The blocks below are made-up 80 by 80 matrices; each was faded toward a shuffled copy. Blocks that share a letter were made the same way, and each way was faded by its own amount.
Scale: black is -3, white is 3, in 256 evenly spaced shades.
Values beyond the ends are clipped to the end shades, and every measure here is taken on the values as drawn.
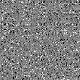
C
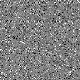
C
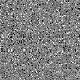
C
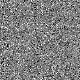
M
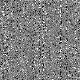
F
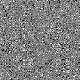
C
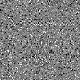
C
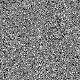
M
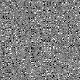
C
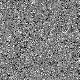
M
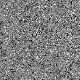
M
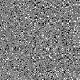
C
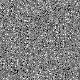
M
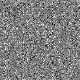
M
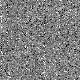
M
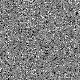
M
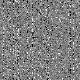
F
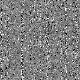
F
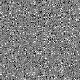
C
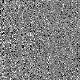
F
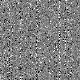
F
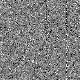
M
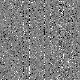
F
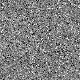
M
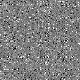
C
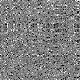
C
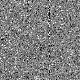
M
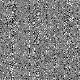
F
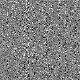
F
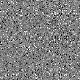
C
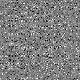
C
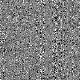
F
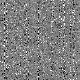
F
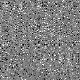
C
